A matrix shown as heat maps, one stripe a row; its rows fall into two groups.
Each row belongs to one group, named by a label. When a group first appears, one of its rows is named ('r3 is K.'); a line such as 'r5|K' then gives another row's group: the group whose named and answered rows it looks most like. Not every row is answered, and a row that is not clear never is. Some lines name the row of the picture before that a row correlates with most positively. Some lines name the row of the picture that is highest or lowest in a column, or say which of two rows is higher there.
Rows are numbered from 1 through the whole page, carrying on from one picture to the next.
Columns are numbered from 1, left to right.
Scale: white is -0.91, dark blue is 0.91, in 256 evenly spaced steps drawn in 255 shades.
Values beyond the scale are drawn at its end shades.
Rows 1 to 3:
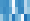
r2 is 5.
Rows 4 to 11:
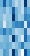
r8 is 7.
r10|5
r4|7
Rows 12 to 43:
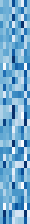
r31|5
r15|5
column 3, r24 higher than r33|No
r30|5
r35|7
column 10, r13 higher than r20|No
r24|7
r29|7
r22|7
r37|5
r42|7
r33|5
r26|7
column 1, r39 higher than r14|Yes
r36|5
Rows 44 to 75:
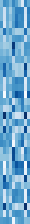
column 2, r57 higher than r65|No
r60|7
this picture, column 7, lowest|60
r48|7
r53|7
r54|7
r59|5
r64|5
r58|5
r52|5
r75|5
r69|7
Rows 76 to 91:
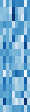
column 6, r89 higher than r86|No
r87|7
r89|5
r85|7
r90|7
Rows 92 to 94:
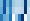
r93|7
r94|5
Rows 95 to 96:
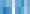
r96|5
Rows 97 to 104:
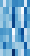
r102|5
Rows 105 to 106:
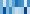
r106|7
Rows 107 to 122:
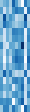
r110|7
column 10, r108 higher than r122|Yes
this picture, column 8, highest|113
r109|7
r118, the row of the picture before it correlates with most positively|105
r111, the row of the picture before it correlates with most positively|105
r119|5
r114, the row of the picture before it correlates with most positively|105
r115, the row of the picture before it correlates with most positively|105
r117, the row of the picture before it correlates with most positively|106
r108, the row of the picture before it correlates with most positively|105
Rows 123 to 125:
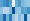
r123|5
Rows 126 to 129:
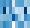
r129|5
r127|7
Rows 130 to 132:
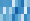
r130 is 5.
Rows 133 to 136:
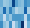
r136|5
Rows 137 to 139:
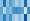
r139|7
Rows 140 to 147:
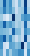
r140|7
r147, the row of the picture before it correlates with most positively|138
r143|7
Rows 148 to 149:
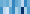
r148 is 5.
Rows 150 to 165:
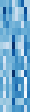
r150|5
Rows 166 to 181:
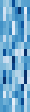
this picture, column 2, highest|177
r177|7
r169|5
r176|7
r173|7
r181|5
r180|5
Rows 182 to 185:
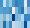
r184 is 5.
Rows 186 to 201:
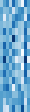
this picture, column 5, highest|191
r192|7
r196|7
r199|5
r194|7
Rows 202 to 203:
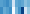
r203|5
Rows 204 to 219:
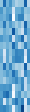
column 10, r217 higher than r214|No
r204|7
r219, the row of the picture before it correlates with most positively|203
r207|7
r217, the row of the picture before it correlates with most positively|202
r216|5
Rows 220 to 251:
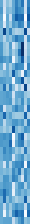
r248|7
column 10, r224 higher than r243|No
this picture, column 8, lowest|230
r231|5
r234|5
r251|5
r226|5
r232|7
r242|5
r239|5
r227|5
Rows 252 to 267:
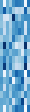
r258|7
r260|7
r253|7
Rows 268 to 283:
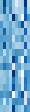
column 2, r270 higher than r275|Yes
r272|7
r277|5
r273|5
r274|7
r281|5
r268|7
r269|7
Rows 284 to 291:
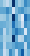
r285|5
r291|5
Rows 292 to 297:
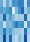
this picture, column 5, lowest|293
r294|7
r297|7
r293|5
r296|7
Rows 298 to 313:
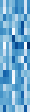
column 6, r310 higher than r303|Yes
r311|5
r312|5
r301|5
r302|5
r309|5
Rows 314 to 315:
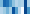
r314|7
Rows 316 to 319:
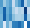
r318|7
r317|7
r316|5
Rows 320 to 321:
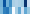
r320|7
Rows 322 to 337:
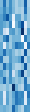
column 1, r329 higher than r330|No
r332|5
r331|7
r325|5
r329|7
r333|7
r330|5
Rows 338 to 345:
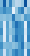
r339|5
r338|7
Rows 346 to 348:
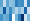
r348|5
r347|7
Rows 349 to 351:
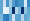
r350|5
